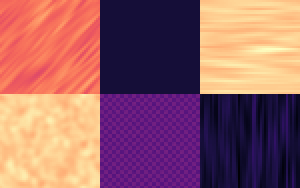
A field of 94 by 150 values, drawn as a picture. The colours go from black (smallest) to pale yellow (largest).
The table splits into 2 rows of 3 panels. Panel 1,1: high, slanting up to the right, faint in contrast. Panel 1,2: very low, flat. Panel 1,3: very high, streaked across, faint in contrast. Panel 2,1: very high, blotchy, faint in contrast. Panel 2,2: low, checkered, faint in contrast. Panel 2,3: very low, streaked downward, faint in contrast.
